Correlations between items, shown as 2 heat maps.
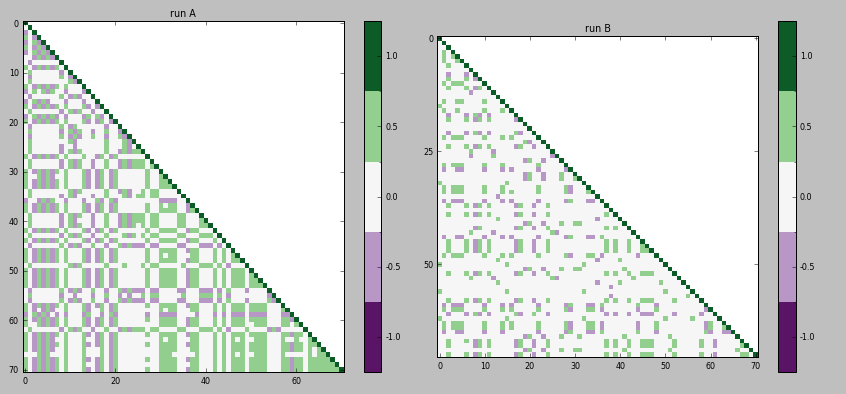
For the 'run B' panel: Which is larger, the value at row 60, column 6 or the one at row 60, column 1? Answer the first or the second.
the second
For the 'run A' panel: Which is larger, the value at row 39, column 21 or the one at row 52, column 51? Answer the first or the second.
the second
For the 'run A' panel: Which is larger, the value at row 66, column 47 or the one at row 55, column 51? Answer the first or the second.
the first
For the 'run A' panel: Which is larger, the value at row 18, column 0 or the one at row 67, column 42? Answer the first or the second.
the second
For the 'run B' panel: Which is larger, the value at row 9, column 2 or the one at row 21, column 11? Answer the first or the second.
the first
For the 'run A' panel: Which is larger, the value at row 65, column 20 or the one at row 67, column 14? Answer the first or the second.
the first
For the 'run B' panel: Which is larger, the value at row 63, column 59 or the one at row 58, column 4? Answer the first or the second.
the second
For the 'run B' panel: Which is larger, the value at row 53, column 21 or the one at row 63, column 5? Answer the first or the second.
the second
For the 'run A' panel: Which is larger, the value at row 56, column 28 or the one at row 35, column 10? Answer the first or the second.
the second
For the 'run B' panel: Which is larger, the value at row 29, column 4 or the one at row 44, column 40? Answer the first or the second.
the second
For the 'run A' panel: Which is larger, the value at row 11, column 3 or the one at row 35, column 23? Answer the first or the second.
the first
